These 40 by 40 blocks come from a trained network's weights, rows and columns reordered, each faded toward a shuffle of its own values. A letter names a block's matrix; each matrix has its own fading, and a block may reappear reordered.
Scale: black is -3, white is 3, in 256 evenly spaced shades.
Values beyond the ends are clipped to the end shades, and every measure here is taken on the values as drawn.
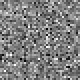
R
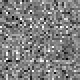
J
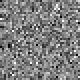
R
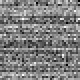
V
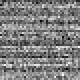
V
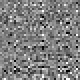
J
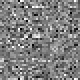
J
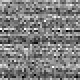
V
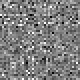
J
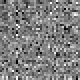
J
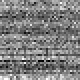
V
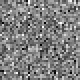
R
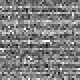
V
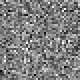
R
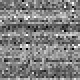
V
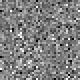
J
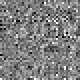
J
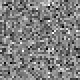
R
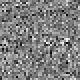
R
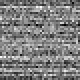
V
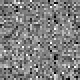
J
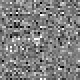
J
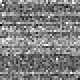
V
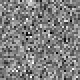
R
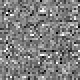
J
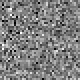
R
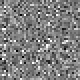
J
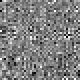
J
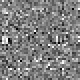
J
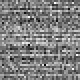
V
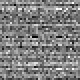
V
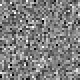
R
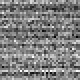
V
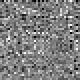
J
